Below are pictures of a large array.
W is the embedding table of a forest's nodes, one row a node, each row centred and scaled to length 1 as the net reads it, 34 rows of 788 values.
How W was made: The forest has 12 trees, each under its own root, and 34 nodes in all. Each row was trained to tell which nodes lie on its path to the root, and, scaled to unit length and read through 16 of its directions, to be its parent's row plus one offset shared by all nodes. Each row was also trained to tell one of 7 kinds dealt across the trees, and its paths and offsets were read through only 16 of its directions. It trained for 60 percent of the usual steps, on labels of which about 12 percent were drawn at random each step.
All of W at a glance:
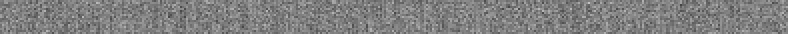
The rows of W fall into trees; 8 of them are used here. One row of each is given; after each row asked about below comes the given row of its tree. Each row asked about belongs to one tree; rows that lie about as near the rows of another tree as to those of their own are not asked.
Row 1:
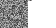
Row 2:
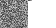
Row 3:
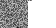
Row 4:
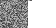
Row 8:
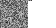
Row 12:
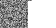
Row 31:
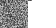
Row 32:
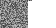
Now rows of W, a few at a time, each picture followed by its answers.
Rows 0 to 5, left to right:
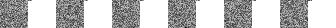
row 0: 12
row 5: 8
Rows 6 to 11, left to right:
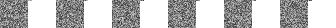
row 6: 4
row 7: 32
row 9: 12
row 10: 4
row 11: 32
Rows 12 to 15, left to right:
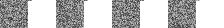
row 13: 2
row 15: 4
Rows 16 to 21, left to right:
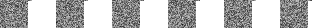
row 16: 12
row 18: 31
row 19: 8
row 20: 2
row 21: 1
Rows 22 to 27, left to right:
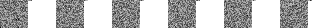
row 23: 1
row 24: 32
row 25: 31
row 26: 32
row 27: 1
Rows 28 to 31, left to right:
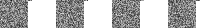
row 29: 31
